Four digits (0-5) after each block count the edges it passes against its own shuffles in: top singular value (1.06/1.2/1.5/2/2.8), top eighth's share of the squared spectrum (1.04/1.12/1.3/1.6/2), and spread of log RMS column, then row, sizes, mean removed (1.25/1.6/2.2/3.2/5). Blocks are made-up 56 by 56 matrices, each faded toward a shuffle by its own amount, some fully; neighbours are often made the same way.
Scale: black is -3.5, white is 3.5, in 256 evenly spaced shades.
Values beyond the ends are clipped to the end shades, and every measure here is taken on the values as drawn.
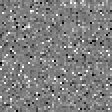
2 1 0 0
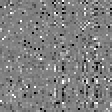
4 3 2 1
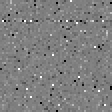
2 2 0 0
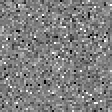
0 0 0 0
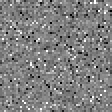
0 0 0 0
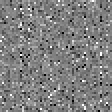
1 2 2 0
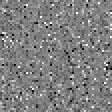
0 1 1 0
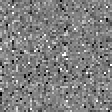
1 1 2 0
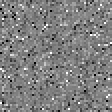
0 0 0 0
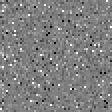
0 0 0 0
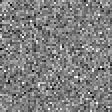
0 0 0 0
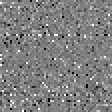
3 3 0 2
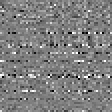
4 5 1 4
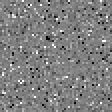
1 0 0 0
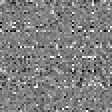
3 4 1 3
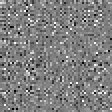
4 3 2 2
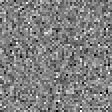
3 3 1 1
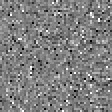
3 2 1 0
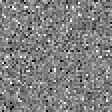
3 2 1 0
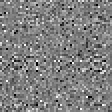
4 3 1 2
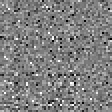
4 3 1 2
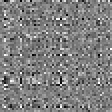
4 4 3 3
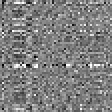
4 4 2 3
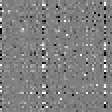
4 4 2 2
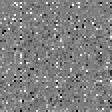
3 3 1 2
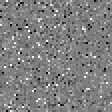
1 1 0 0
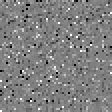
2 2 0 1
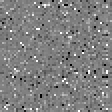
3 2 1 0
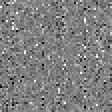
1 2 2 0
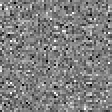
3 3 2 1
